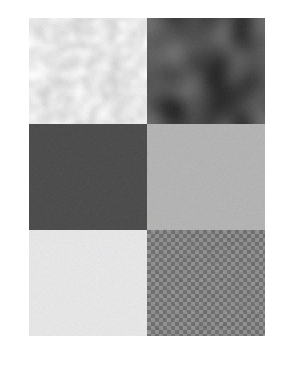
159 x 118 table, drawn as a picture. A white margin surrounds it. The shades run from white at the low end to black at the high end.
The table splits into 3 rows of 2 panels. Panel 1,1: very low, blotchy, faint in contrast. Panel 1,2: high, smooth. Panel 2,1: high, flat. Panel 2,2: low, flat. Panel 3,1: very low, flat. Panel 3,2: middling, checkered.
